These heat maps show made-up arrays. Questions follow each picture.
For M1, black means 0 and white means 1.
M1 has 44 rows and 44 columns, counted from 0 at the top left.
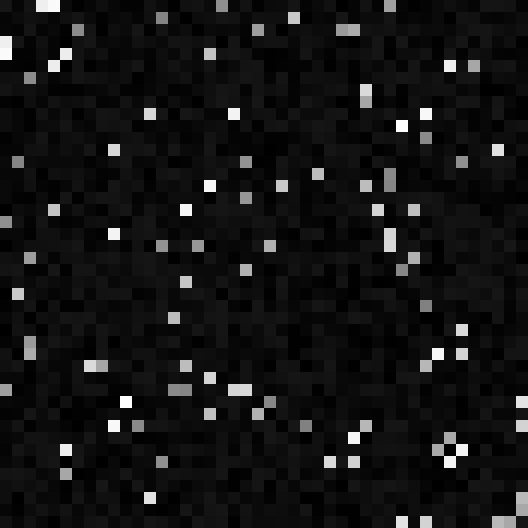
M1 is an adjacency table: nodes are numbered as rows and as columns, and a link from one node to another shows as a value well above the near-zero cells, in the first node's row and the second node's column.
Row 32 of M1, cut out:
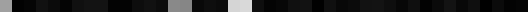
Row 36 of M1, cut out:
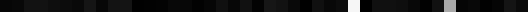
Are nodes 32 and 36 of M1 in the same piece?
yes
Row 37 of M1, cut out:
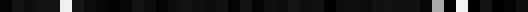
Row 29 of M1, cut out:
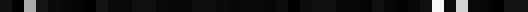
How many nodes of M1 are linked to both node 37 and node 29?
2
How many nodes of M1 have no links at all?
1
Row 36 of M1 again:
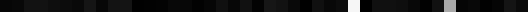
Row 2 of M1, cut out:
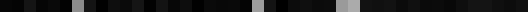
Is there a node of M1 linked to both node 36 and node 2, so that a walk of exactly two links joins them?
yes
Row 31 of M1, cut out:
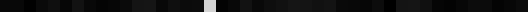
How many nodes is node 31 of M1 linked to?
1
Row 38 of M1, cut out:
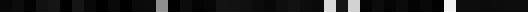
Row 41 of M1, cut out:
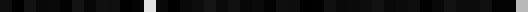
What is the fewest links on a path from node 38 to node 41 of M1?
6
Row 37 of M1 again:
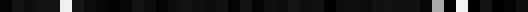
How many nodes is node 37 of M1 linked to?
3
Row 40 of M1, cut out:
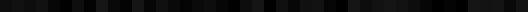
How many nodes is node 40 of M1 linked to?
0
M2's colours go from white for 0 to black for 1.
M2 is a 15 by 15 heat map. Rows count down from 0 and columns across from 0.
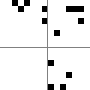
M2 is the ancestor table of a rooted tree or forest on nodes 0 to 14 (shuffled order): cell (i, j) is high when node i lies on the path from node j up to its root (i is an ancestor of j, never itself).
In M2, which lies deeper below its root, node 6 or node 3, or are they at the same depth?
node 3
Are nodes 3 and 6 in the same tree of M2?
no
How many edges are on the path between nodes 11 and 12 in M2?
1
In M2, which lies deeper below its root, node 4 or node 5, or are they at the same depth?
node 4
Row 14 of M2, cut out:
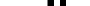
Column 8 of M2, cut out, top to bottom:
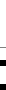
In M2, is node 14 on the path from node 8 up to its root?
yes
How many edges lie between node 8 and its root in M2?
2
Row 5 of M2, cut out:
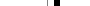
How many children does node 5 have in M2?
1
